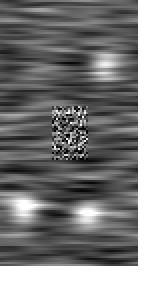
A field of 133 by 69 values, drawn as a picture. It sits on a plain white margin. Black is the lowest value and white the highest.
There is no overall slope. The values are skewed, with a long tail toward high values. In the centre lies a patch that is rougher than the rest. The centre is the roughest part. Three bumps rise from the field. Neither half mirrors the other.
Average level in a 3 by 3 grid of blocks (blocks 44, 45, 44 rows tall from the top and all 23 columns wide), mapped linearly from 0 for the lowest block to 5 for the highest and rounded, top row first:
1 1 4 / 0 1 0 / 5 1 2
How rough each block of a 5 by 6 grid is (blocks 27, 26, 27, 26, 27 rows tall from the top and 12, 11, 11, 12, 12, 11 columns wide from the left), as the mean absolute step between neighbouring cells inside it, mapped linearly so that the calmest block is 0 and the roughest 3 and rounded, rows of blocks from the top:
000000 | 000000 | 003300 | 000000 | 000000
